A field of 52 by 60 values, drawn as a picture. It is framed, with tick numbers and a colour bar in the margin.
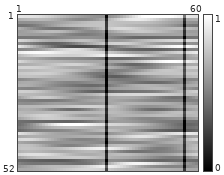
Columns 30 and 56 stand out from the rest. The middle left is the smoothest part. There is no overall slope.
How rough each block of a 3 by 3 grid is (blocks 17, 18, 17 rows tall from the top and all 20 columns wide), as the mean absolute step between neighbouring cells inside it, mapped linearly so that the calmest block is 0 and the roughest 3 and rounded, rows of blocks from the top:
1 2 3 | 0 1 1 | 1 2 2
